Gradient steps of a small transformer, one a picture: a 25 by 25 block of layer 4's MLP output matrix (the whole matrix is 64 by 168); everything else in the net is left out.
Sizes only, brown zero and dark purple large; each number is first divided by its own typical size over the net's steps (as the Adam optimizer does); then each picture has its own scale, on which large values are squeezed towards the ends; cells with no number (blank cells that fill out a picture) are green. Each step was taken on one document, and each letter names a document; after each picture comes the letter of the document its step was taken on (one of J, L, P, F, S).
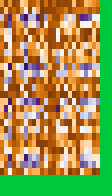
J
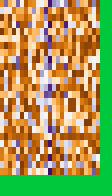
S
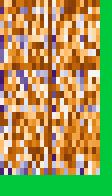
J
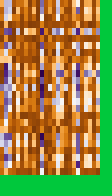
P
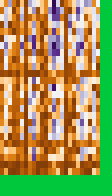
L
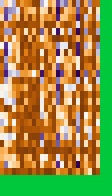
P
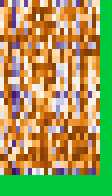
S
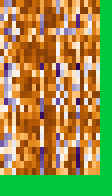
P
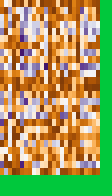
J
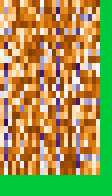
P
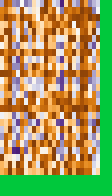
S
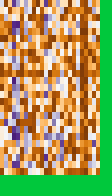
S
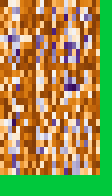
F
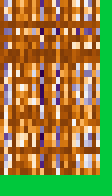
P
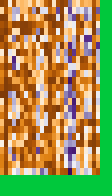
F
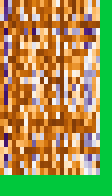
J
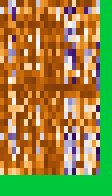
F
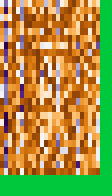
P
